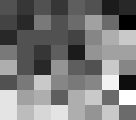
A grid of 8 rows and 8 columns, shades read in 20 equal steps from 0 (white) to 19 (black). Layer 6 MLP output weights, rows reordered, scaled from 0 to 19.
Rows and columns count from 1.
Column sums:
76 92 80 84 88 71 61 84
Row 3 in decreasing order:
16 14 13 13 13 9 6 4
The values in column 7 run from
1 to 17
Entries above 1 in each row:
8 8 8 8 8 7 7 8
